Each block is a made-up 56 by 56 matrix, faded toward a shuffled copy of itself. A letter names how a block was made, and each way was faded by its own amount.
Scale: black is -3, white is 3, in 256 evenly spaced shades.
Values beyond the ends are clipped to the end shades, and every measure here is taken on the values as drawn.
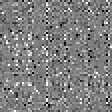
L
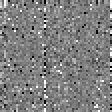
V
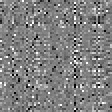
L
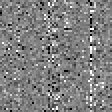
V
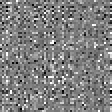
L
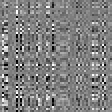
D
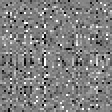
L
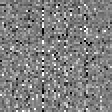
V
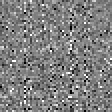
V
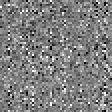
V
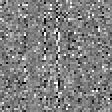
V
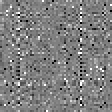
L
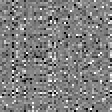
L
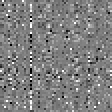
L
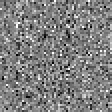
V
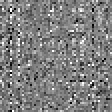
V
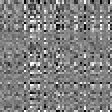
D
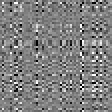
D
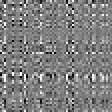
D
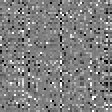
L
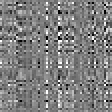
D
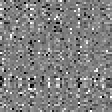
L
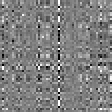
D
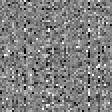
V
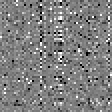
L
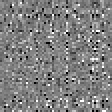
L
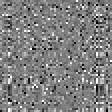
L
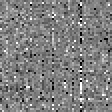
V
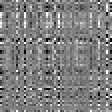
D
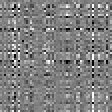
D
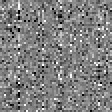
V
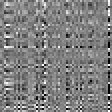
D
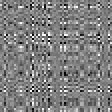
D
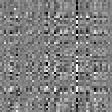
D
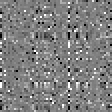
L
